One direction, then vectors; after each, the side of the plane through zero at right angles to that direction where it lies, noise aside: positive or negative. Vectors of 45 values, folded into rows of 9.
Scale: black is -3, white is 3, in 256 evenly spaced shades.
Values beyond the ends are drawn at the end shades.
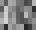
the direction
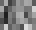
negative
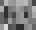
negative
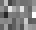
negative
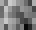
positive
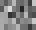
positive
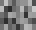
negative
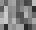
positive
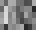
positive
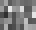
negative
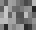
positive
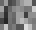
negative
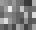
positive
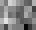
positive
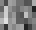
positive
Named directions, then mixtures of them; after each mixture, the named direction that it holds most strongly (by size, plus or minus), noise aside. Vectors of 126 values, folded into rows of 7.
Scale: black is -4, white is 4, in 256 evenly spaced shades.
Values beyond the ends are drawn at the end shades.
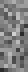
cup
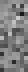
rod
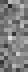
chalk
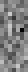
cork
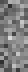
chalk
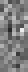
cork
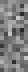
rod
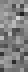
rod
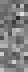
rod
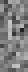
cork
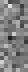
chalk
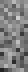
cup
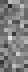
chalk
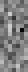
cork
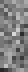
cup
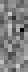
cork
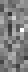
cork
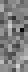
cork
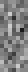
cork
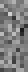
cup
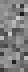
rod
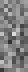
cup
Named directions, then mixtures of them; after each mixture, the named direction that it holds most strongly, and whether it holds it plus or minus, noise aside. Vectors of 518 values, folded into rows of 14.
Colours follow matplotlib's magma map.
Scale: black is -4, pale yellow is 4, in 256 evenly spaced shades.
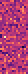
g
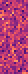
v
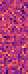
g, minus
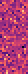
g, plus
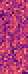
v, minus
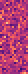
v, plus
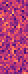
v, plus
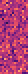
v, minus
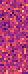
v, minus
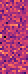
g, minus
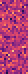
g, minus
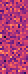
g, minus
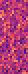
v, plus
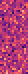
v, minus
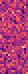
g, minus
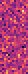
g, plus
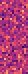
v, minus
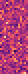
v, plus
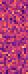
g, minus
